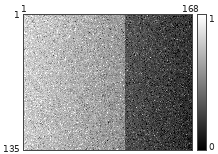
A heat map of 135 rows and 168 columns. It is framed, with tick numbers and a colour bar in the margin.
Values rise toward the left. A vertical seam about 60% of the way across splits the table, and the left part is higher. Overall the values sit about 50% of the way up the scale.
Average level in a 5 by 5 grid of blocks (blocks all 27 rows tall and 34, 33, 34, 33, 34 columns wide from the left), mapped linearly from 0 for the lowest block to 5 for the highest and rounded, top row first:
54410 / 54410 / 54410 / 54410 / 54310
